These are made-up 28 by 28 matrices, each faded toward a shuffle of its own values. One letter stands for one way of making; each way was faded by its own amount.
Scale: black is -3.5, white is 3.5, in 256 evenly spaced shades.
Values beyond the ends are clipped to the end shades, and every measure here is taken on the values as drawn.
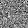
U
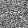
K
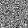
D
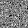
U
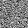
U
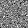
U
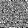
K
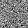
K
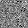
U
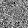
K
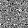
K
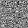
K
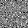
K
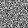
K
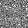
U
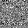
K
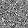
U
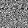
K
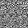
D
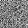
D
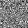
K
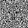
D
